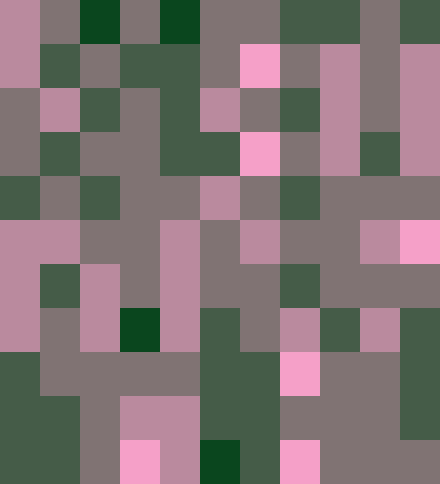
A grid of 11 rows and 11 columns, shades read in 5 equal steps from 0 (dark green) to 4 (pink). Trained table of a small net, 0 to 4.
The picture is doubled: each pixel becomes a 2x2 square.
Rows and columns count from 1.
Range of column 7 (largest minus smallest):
3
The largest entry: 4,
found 6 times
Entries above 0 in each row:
9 11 11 11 11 11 11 10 11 11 10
